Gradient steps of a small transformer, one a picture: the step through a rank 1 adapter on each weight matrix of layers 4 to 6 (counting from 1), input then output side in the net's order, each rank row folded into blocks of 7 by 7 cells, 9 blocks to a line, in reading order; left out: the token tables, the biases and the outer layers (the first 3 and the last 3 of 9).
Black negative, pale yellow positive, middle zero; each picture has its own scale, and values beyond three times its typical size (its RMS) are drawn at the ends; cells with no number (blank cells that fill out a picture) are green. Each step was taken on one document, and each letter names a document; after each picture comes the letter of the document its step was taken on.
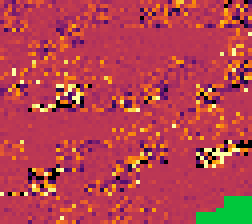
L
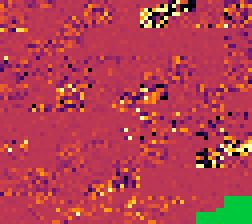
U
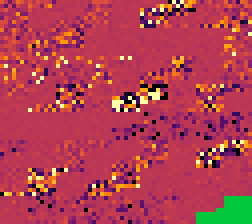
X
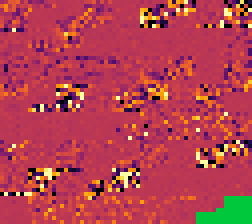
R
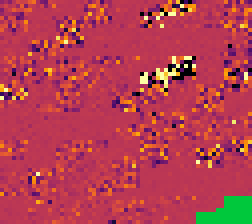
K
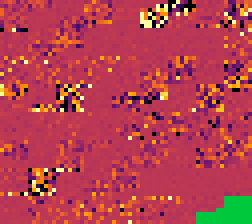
U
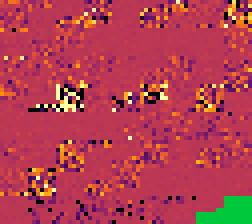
U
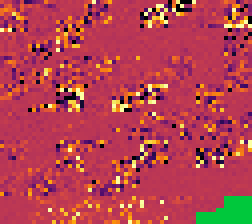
K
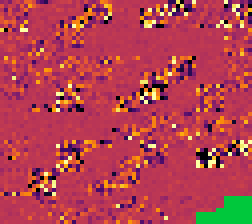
K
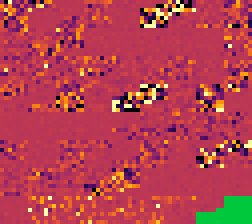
R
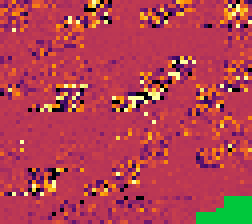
L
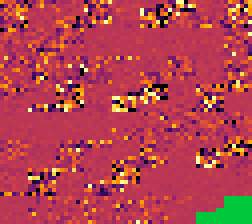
X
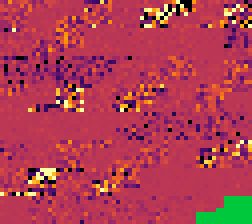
R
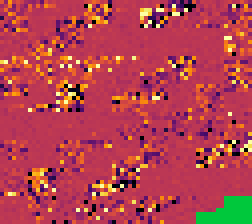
U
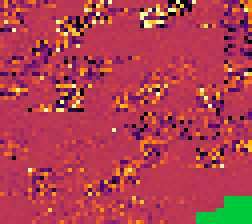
K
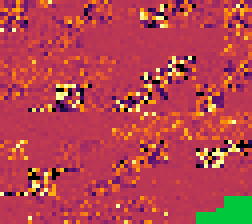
L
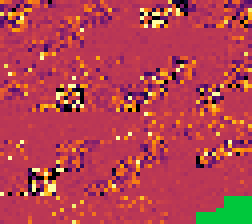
L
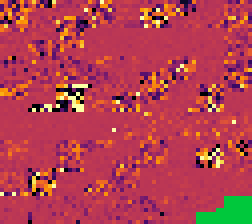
L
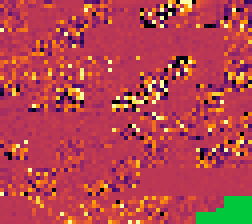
K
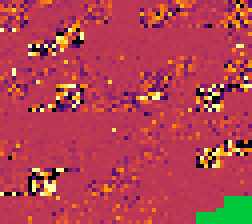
L
